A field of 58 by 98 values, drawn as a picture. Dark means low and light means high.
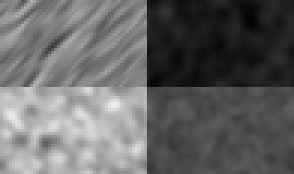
The table splits into 2 rows of 2 panels. Panel 1,1: middling, slanting up to the right. Panel 1,2: very low, blotchy, faint in contrast. Panel 2,1: high, blotchy. Panel 2,2: low, blotchy, faint in contrast.
